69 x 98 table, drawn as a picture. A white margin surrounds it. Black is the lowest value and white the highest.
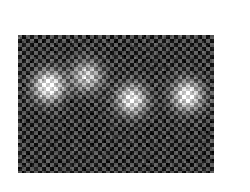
Odd rows or columns: none. Average level on the scale: 30%. Bumps: four. Slope: none.
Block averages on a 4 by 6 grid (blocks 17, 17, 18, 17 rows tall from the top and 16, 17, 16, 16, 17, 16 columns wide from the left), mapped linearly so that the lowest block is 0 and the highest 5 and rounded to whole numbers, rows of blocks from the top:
011000
453424
000211
000000
